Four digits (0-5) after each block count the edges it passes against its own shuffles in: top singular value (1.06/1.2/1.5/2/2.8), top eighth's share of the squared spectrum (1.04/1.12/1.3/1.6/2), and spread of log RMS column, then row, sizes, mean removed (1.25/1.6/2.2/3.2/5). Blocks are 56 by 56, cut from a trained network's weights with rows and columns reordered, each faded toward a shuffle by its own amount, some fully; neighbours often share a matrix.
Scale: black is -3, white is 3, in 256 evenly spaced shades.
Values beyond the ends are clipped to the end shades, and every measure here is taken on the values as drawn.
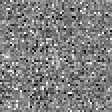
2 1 1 0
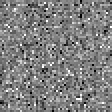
1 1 0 0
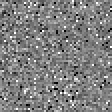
0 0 0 0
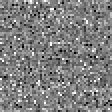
1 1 1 0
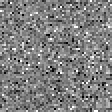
0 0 0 0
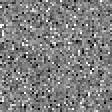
0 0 0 0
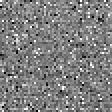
1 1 0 0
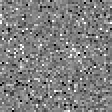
0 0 0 0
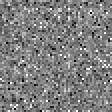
0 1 0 0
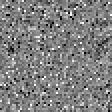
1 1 0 0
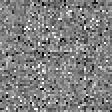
2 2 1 0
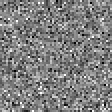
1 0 0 0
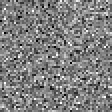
2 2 0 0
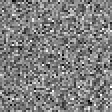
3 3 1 0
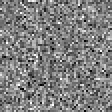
2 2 1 0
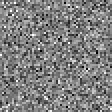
0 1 0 0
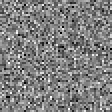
3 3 1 0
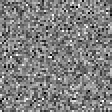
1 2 0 0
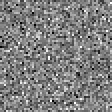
1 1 0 0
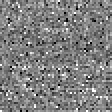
1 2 1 1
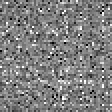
2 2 2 0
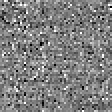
2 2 2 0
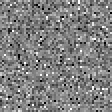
1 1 1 0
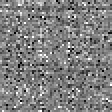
2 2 2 0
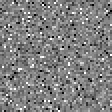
0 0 0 0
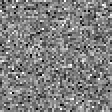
1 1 0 0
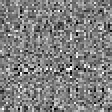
3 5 3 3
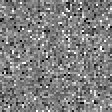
1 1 1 0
